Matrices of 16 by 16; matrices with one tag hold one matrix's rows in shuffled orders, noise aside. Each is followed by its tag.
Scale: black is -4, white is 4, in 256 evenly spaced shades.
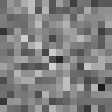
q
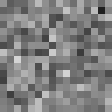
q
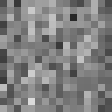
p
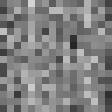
p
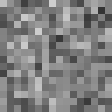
q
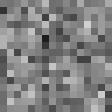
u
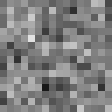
u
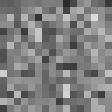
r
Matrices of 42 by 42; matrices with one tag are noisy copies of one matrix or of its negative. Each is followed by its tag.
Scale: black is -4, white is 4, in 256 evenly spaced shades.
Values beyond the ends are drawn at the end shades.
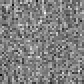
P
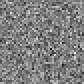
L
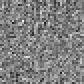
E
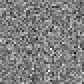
L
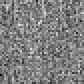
P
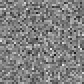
L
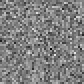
L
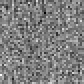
P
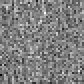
P
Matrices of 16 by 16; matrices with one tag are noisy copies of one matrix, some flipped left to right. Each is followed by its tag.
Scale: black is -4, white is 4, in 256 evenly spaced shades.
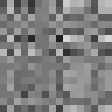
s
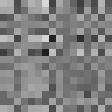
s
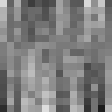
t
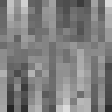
t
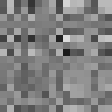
s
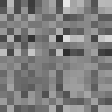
s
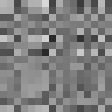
s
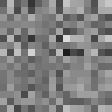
s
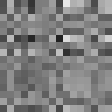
s
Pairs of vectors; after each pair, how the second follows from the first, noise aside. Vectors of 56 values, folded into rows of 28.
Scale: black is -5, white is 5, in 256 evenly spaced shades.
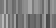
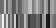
scaled up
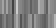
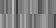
negated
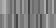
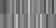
negated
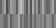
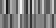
scaled up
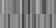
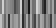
scaled up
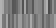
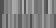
negated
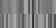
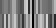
scaled up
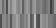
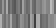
negated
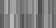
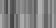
negated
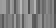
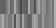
negated
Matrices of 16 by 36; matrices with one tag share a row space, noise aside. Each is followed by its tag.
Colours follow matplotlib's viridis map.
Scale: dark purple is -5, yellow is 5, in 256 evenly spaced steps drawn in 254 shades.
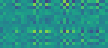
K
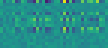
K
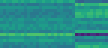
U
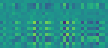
K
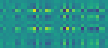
K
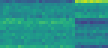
U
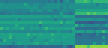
U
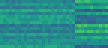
U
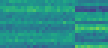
U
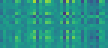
K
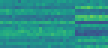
U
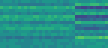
U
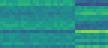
U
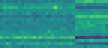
U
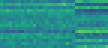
U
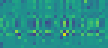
K
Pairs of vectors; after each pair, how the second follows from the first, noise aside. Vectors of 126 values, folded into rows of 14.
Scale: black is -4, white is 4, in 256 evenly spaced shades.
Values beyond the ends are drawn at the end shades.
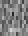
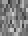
sign-scrambled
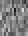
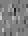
partly zeroed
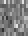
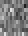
reversed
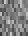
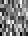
scaled up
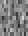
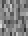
wrapped around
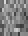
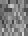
reversed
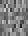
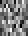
scaled up
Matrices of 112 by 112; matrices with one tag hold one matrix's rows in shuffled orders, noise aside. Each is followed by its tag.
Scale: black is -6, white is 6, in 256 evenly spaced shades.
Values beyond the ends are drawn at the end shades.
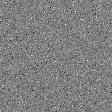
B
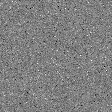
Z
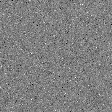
B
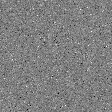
Z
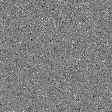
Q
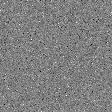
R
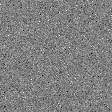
R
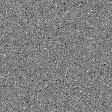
Z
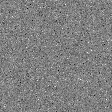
Z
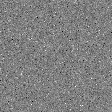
B
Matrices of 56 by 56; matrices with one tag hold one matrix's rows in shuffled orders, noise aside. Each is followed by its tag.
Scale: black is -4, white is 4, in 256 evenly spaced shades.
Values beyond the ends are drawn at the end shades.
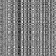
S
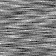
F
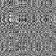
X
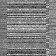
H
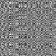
X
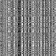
S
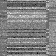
H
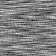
F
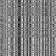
S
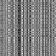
S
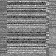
H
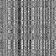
S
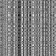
S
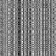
S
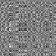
X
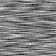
F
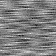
F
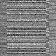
H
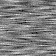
F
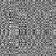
X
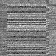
H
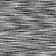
F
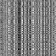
S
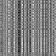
S
